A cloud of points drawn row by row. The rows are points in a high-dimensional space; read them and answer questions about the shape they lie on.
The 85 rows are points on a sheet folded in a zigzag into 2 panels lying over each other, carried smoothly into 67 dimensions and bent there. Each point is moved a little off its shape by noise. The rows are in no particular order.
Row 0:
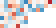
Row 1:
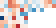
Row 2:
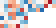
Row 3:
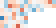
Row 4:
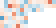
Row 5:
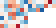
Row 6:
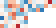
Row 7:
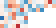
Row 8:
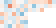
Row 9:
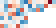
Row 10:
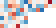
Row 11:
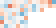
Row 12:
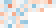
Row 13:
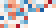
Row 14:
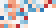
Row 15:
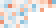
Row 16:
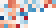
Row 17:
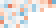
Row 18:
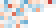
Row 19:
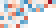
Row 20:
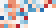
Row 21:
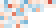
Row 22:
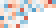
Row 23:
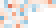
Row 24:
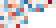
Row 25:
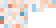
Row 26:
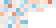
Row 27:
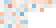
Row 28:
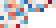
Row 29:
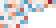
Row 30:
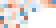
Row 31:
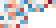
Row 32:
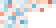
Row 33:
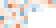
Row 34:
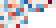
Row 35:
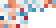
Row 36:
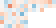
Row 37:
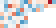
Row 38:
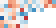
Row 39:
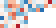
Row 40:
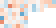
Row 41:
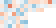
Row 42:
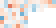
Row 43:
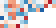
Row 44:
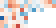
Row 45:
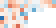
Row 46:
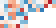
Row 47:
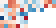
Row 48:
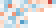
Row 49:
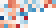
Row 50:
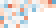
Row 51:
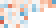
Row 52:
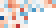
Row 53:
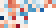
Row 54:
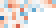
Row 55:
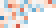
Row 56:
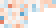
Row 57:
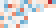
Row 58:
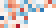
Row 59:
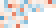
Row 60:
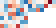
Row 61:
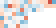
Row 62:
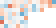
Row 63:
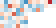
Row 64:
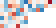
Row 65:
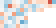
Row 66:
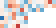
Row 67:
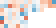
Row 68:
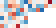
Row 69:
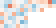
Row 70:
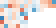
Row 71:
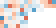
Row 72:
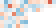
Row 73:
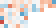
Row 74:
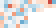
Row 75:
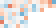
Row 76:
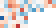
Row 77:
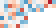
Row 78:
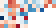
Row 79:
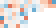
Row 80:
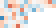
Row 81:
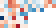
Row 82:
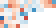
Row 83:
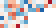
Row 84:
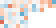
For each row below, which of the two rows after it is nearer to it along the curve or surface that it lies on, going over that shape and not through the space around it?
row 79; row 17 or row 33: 17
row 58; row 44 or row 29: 44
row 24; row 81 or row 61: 81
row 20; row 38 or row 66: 38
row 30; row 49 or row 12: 49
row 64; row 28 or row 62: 28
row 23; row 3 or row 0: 3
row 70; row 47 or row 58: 47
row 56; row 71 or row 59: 59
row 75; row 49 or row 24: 49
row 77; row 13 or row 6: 13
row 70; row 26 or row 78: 78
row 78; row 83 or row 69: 83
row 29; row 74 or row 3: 74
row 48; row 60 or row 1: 60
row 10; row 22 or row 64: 64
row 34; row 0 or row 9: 0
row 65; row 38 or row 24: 38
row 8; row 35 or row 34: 34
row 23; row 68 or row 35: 68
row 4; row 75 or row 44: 44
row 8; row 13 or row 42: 42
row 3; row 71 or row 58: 58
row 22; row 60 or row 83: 60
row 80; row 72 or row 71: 72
